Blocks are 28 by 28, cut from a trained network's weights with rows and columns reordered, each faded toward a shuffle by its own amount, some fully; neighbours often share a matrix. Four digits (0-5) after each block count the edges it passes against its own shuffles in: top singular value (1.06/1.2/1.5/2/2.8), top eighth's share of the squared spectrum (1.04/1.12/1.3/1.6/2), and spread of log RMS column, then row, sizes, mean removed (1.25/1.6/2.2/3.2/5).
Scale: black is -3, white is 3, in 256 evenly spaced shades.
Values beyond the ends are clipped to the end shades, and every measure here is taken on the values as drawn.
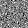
1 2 0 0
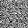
2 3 1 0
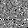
2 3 0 1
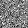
0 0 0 0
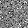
1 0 0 0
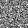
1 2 0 0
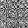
3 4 1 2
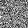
0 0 0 0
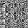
3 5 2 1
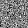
1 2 0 0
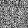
3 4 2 1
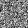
0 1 0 0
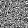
1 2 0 0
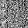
2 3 1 1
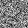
1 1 0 0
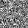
2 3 1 0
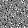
1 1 0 0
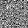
2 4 1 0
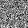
0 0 0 0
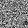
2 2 0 0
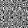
3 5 2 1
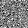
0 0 0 0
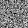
0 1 0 0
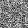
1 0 0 0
